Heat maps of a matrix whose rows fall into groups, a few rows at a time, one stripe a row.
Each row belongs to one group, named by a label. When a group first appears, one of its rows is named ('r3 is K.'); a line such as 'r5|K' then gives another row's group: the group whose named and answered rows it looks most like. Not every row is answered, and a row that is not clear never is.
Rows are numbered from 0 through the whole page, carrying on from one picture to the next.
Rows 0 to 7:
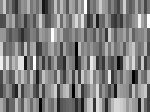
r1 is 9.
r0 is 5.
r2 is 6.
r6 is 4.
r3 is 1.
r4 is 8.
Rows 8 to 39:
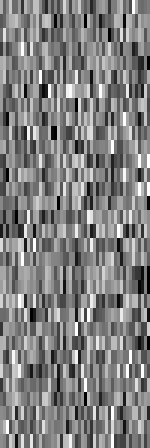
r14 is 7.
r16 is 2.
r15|1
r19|9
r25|8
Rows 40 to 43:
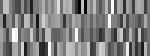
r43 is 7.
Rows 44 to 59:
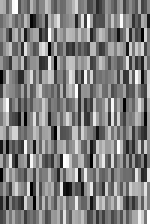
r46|7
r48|7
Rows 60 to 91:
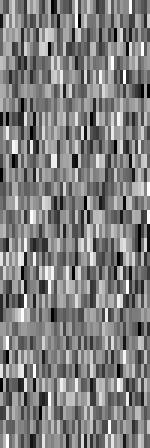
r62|4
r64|6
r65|5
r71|4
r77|2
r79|4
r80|7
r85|2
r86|8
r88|7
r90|6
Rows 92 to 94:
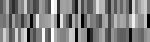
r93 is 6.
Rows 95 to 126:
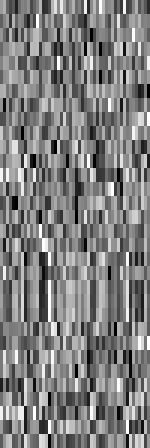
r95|5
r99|6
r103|9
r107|8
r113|7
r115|7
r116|7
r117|7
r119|9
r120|4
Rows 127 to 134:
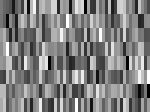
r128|2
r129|5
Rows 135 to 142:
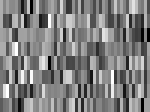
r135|6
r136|7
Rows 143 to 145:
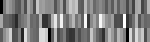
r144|5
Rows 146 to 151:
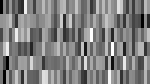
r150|2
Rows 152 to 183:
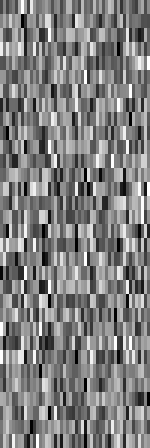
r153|4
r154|7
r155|8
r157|5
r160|4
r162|7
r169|8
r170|5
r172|7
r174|4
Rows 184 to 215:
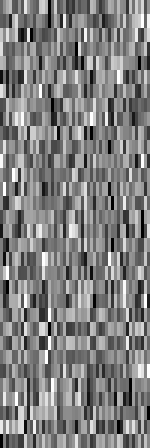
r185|9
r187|1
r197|5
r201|2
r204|2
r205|2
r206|7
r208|7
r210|9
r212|4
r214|8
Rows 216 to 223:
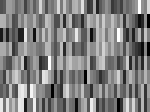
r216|9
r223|8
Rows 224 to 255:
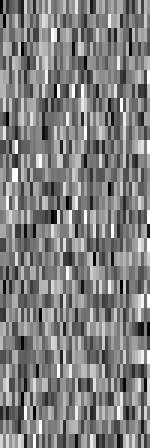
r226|4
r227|4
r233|5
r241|9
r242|6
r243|2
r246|1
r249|9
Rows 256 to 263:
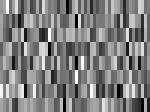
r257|1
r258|7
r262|8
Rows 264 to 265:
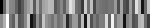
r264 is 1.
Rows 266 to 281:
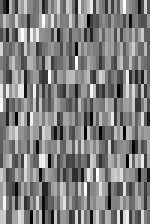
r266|2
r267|4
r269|1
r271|7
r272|8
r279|5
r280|5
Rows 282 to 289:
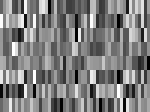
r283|8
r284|1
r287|8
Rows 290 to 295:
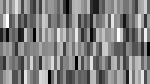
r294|1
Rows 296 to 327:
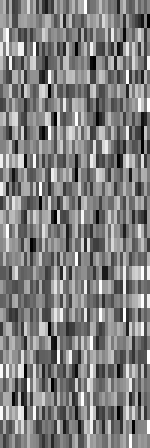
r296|5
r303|9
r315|9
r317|9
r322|8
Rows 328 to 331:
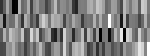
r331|9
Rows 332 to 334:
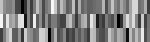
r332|6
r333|8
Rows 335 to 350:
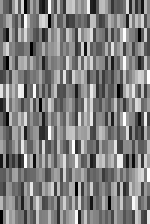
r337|2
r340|9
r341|8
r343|2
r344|7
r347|9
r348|1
